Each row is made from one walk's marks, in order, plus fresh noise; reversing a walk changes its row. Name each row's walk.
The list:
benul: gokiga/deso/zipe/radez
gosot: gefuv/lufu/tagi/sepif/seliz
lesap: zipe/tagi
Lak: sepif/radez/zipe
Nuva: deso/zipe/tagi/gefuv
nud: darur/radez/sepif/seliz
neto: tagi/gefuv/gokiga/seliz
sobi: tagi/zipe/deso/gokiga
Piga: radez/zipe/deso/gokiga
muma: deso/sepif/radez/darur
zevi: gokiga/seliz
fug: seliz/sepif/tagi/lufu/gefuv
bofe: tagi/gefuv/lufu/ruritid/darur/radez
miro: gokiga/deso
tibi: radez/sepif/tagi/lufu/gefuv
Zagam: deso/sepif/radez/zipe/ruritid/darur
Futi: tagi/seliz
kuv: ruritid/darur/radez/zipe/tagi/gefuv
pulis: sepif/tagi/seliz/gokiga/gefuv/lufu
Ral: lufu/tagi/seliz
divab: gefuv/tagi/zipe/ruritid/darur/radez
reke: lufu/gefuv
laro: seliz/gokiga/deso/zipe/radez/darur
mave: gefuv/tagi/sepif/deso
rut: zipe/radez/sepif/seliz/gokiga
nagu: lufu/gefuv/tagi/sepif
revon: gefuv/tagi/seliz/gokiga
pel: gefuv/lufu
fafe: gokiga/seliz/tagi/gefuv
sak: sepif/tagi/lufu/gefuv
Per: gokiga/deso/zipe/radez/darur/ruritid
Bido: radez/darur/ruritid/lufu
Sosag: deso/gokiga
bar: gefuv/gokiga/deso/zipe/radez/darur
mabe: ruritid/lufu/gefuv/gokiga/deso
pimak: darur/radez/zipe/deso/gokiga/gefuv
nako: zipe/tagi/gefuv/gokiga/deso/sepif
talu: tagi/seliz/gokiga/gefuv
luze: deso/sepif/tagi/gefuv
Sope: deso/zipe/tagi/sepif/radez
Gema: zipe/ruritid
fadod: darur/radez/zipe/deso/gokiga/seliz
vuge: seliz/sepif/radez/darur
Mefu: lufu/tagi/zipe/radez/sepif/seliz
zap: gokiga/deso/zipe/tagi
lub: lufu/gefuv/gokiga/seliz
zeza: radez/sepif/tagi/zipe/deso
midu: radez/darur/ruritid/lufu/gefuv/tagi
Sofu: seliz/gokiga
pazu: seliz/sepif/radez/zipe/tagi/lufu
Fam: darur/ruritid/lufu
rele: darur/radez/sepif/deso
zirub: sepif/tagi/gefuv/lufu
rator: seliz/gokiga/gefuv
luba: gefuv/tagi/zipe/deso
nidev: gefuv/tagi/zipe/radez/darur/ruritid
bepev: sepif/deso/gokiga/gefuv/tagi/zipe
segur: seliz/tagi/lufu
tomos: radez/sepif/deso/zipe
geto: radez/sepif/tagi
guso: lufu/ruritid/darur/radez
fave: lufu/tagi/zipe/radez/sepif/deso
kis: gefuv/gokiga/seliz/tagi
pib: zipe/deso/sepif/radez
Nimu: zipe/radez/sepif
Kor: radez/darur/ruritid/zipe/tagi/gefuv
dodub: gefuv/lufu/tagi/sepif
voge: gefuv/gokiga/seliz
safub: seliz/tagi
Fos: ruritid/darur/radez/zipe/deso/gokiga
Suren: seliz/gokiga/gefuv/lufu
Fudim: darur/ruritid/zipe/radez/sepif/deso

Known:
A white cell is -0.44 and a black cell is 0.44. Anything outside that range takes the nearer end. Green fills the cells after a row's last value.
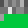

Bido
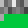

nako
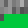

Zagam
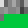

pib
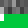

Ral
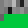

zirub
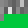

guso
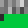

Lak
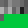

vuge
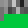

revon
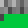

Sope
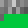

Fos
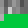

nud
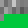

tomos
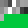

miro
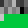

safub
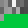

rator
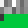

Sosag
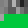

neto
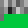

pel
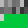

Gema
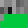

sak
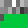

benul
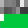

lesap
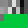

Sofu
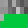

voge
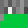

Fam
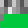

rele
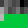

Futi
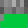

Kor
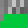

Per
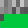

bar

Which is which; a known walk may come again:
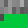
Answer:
Zagam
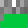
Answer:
Piga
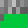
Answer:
Fos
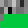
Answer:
luze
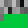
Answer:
mave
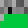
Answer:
dodub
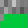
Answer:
tomos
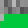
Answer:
fave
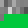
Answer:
Fudim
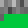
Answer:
bepev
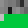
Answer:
gosot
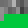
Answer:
pazu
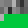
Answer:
fug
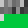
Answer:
Gema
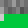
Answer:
Mefu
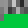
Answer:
revon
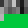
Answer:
segur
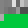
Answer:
zap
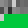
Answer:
tibi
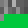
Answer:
talu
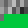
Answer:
laro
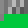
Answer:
Per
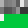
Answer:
lesap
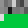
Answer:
nagu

